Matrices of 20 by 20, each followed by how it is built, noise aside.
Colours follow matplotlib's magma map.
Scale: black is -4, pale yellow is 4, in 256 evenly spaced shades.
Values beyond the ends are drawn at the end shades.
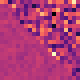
upper triangular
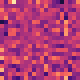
low rank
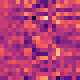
low rank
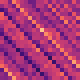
Toeplitz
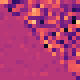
upper triangular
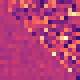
upper triangular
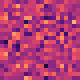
low rank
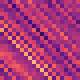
Toeplitz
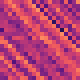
Toeplitz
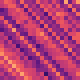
Toeplitz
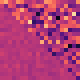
upper triangular
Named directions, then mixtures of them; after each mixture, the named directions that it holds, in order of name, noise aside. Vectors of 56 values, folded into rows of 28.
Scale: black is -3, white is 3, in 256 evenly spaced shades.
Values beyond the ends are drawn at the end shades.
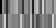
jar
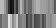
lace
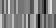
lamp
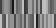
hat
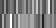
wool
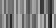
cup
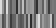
jar, lamp, wool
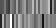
lamp, wool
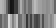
lace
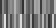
cup, jar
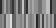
hat, wool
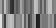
hat, lace, lamp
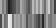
lace, wool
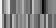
cup, jar, lamp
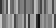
hat, jar, lamp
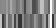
cup, wool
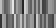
hat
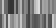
cup, jar, lace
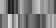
lace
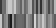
hat, lace, wool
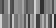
cup, hat, lamp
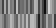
lamp, wool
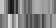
lace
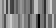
lace, lamp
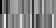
jar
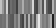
jar, lamp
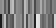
hat, lamp
